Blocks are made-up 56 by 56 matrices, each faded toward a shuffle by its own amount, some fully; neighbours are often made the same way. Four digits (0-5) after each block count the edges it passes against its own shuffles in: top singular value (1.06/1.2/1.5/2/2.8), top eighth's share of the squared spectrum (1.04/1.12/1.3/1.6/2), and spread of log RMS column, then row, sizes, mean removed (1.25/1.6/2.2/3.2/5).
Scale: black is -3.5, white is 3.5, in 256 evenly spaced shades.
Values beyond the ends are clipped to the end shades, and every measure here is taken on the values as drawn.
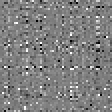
4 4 2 2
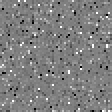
1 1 0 0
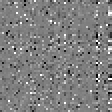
4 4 2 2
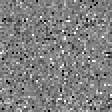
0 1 0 1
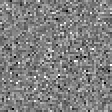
0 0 0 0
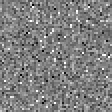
0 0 0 0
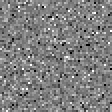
0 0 0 0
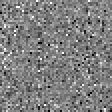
1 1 1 0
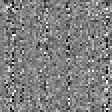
2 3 4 0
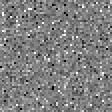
0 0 0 0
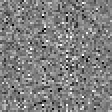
1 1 2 0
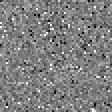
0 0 0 0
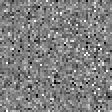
1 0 1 0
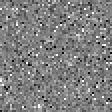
0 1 0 0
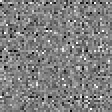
3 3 1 2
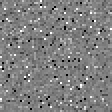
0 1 0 1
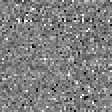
2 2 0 1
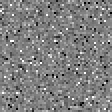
0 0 0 0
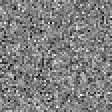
2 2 0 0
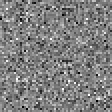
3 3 1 1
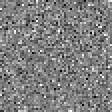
1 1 0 0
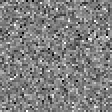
2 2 0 0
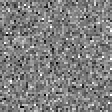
1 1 0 0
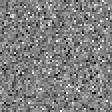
1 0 0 0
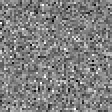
1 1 0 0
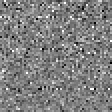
2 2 0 2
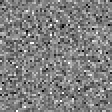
2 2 0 1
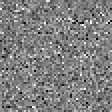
2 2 0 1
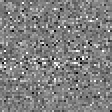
3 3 0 3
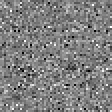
2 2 0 2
